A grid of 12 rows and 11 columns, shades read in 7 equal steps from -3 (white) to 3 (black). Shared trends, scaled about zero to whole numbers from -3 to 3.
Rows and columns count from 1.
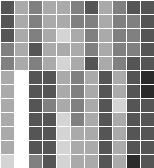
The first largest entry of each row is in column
1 1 1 3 7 11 11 3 3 3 3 10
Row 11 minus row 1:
-2 -2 1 2 -1 -1 -2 2 -1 0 0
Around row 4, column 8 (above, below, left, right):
-1 -1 0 0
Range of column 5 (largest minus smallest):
1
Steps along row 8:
down up down down up down up down up same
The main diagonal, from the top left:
1 -1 0 -1 -2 0 -1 1 -1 1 1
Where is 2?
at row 6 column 11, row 7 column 11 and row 12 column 10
